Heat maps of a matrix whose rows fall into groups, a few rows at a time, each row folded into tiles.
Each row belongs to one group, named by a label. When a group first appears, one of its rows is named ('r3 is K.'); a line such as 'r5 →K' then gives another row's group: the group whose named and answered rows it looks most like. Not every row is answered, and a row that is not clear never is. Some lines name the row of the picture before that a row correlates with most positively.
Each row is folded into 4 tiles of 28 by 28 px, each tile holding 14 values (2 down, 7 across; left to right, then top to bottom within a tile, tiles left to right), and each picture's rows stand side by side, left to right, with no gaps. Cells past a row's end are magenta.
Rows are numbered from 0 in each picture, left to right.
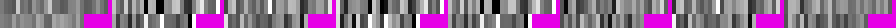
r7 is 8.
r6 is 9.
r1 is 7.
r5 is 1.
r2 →9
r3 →7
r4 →7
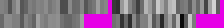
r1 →1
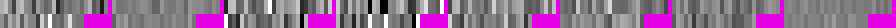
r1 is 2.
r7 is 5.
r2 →9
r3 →7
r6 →8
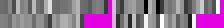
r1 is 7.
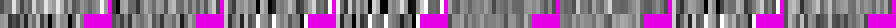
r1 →1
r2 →7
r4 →2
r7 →8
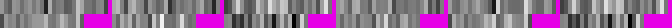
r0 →2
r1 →5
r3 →5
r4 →2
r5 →1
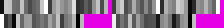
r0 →9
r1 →9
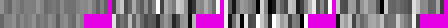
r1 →9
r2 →7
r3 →2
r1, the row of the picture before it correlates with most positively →1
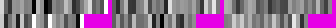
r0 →7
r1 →1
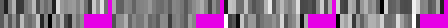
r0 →1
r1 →2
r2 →9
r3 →2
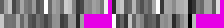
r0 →9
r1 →9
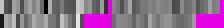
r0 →2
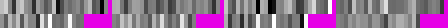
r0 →5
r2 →7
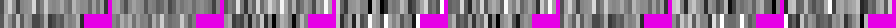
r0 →8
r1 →5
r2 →1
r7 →9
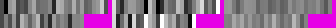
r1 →7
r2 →5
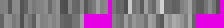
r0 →8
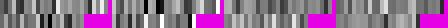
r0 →1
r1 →7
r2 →5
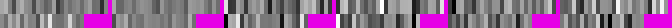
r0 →5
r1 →2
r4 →1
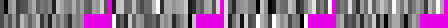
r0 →1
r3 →1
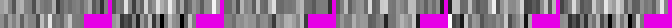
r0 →5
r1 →1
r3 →8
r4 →9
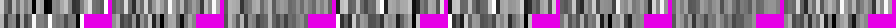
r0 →7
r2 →8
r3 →9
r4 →9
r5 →1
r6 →8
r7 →1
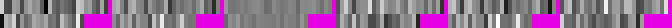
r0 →2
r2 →2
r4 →5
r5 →9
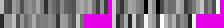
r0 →2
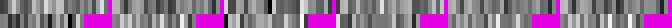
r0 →1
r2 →2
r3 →9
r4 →5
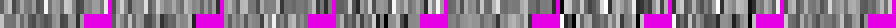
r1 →8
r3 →1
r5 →9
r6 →9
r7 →9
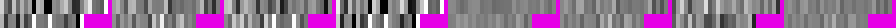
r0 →7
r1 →5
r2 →5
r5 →5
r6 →8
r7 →5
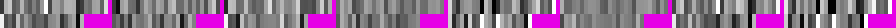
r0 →9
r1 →1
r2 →9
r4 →7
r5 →2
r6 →9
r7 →7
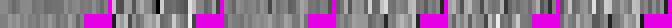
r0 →5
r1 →2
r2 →2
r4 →5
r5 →8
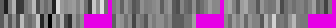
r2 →5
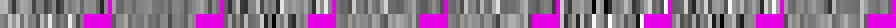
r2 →1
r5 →7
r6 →1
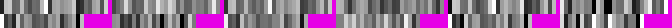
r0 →9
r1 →1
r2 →9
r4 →9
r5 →7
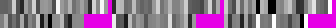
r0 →1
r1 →9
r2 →7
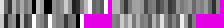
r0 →7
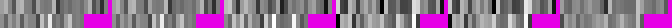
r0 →5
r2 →5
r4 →2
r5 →2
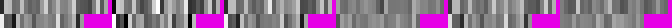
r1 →9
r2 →9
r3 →2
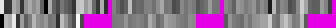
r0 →2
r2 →2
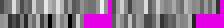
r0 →1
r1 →8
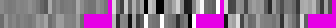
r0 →2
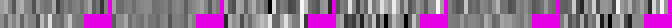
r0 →5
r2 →2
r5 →1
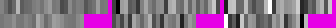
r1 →1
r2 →9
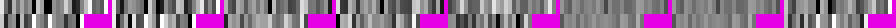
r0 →7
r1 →7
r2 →2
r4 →1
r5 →2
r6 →2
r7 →7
